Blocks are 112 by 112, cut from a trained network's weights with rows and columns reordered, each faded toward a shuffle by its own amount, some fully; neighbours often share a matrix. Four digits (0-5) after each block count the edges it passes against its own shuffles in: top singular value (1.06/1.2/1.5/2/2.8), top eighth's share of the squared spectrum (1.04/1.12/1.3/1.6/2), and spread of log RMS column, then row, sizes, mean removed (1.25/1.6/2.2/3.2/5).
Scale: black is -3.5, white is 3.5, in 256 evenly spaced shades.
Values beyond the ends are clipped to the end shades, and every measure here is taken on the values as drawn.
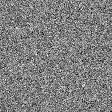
1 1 0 0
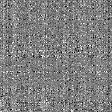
3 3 1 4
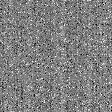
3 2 0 2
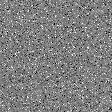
0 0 0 0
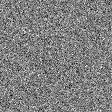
0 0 0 0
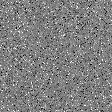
0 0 0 0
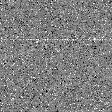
2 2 1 0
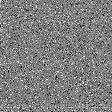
1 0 0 0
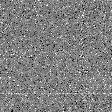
2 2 1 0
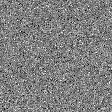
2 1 0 0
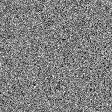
2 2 0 0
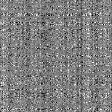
4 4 1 4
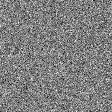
1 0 0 0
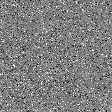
0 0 0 0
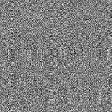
4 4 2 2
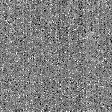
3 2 0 2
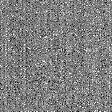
3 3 0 3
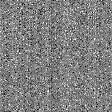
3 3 0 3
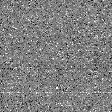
2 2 2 1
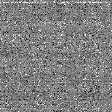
3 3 3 2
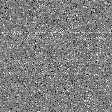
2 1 1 0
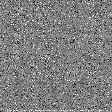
2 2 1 0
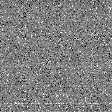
2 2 2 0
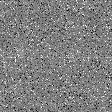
1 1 1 0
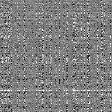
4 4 4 2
